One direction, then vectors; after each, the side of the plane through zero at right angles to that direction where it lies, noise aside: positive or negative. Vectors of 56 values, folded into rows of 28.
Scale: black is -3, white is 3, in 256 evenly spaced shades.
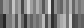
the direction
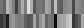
positive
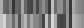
negative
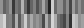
negative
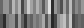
positive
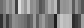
positive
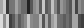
negative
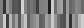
negative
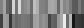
positive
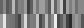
negative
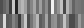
negative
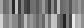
negative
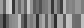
positive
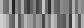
negative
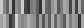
negative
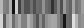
negative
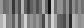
negative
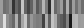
negative
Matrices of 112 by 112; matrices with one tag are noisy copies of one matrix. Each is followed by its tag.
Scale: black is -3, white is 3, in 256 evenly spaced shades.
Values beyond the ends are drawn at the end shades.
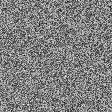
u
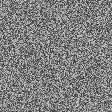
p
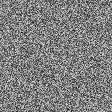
p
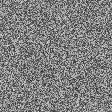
p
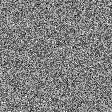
u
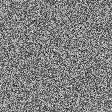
p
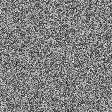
u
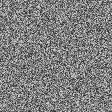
p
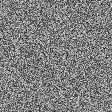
p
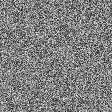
u
